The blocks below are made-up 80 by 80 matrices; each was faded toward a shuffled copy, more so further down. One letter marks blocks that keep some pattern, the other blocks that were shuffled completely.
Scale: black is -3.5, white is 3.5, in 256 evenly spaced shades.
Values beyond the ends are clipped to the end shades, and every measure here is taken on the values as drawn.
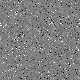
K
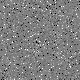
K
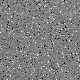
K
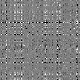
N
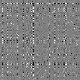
N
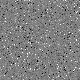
K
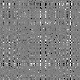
N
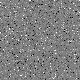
K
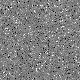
K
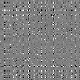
N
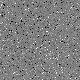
K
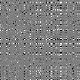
N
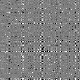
N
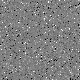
K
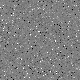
K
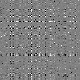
N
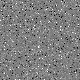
K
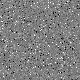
K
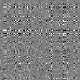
N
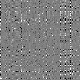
N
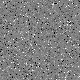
K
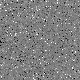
K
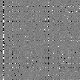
N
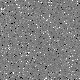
K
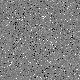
K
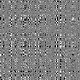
N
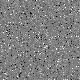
K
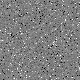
K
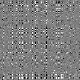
N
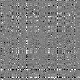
N
